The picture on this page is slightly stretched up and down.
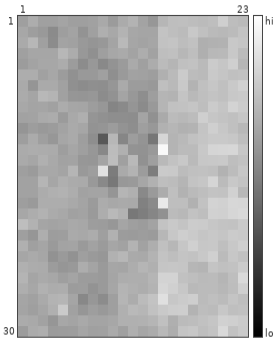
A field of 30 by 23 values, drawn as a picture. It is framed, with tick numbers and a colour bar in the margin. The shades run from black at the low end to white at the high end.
No regular stripes run through it. In the centre lies a patch that is rougher than the rest. On average the colour sits 70% of the way up the scale. The right part is higher, past a seam about 60% of the way across. The values follow a bell shape. The centre is the roughest part.
